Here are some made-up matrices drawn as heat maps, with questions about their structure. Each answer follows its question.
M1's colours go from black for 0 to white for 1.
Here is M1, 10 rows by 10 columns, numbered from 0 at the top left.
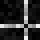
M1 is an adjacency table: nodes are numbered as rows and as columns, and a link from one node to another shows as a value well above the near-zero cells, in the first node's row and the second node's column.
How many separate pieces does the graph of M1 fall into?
1
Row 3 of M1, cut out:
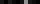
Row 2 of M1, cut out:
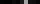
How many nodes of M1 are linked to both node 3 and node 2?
1
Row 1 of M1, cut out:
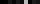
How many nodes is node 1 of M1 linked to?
1
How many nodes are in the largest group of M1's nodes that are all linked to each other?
2
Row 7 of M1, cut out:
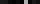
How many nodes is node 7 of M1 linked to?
1
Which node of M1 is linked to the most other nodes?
node 6
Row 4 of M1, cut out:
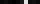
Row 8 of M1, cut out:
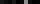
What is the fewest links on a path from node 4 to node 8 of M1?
2
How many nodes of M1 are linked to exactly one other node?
9
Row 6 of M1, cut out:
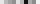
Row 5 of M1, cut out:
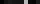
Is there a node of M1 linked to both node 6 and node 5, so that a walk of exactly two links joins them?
no
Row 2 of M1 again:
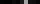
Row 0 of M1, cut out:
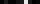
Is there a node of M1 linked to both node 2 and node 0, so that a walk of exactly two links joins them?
yes
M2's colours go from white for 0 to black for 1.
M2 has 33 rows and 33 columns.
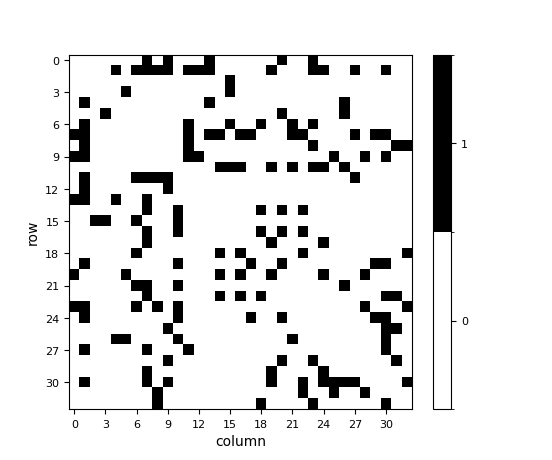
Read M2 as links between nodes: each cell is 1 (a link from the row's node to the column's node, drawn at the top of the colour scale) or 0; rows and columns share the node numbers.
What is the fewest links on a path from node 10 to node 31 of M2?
3
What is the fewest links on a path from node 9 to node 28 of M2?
1
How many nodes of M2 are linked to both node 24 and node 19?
6
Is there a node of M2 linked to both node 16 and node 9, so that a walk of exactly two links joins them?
no
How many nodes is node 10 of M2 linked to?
8
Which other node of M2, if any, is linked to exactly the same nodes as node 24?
node 19
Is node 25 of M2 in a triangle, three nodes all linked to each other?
yes
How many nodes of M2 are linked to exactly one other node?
1
